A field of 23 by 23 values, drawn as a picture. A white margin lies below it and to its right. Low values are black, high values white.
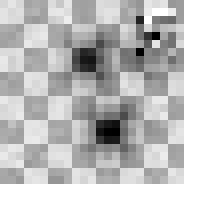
An odd patch, rougher than its surroundings, sits in the top right. Three dips sink into the field. Neither half mirrors the other. The top right is the roughest part. On average the colour sits 70% of the way up the scale.
